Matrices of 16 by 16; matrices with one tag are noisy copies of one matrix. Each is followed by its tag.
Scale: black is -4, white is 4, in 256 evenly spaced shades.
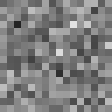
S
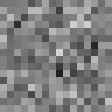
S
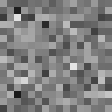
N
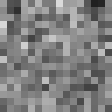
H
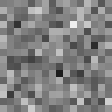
S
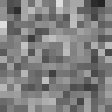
H
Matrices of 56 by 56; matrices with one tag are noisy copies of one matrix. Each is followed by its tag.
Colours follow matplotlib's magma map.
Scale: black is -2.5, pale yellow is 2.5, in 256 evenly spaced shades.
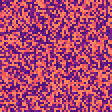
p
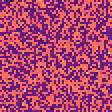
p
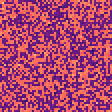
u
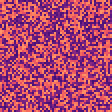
u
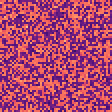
u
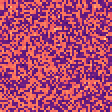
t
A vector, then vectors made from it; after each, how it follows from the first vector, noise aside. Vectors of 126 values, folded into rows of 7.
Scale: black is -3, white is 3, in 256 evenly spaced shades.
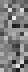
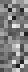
negated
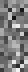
negated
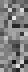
copied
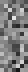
copied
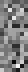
copied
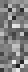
negated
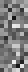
negated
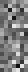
negated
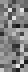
copied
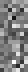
negated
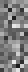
negated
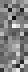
negated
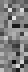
copied
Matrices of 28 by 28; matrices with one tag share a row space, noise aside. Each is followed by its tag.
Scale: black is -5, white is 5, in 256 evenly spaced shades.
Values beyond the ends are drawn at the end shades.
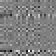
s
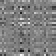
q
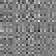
s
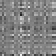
q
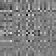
s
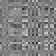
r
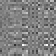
r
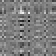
q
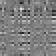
q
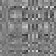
r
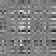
q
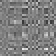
r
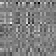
s
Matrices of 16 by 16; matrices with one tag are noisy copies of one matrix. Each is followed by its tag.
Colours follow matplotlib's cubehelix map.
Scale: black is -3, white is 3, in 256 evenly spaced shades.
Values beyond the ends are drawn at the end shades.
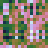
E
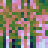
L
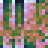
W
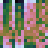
W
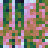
W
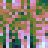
L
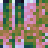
W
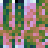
W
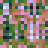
E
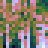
L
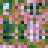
E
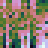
L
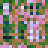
E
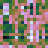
E
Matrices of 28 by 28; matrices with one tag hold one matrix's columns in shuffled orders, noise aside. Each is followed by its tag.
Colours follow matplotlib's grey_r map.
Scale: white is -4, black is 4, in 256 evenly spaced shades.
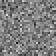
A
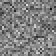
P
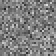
P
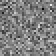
P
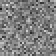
P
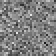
A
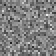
A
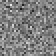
P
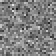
P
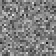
A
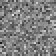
A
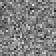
P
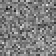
P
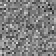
P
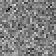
P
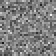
A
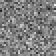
P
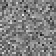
A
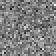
P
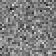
P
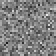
A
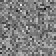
P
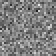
P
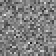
A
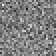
P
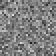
A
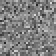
A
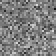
P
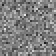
A
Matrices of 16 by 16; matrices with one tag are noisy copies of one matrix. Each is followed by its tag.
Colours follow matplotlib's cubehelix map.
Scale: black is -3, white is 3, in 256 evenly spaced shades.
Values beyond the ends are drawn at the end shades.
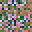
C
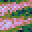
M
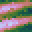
M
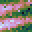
M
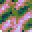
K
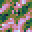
K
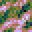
K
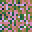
C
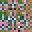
C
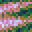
M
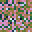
C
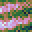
M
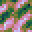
K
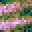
M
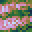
M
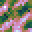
K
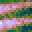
M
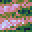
M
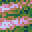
M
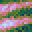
M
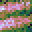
M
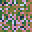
C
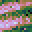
M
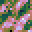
K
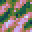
K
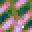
K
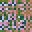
C
